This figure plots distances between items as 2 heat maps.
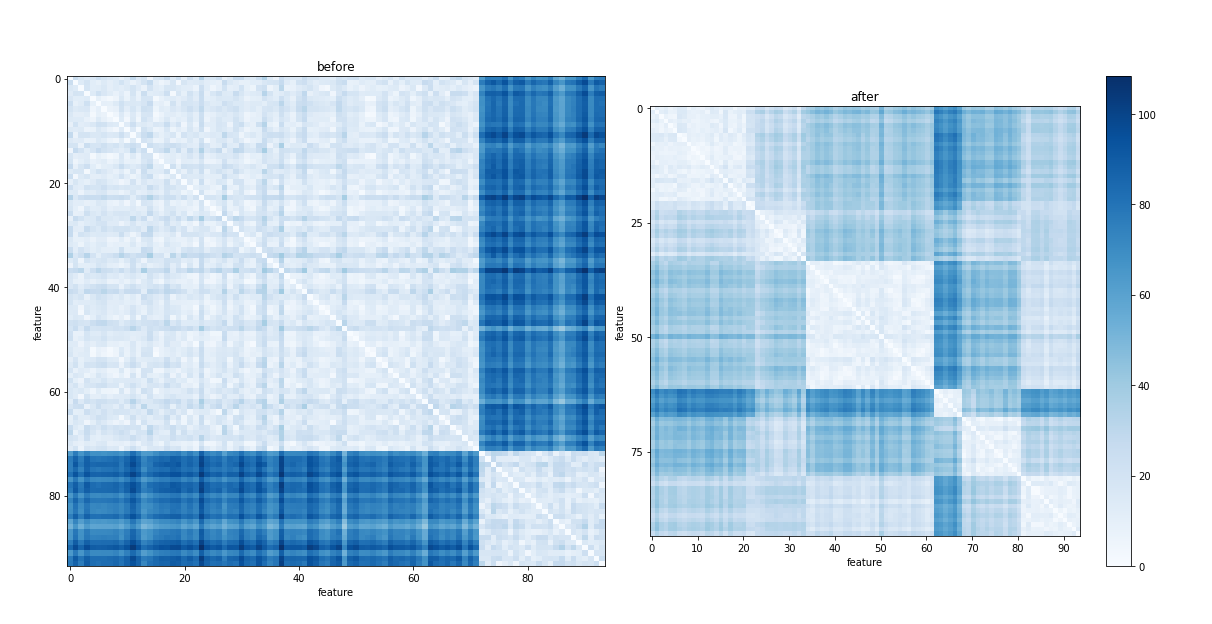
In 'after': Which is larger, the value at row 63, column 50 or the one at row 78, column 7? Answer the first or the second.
the first
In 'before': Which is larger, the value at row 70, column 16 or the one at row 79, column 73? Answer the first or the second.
the second
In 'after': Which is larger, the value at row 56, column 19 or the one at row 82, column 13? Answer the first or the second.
the first
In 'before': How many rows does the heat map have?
94
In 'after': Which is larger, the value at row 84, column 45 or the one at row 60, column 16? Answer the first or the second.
the second
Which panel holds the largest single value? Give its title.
before
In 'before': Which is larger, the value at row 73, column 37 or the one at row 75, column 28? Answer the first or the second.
the first
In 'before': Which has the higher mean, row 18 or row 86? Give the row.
86
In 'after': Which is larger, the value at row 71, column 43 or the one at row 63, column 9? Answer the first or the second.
the second
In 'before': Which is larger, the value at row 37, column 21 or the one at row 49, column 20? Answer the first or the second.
the first
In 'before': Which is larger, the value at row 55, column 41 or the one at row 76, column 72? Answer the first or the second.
the second
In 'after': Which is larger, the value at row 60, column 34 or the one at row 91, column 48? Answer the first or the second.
the second
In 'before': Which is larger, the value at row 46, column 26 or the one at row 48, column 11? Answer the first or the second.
the second
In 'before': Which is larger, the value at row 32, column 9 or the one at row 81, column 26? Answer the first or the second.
the second
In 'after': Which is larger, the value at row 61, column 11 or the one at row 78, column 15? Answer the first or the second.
the second
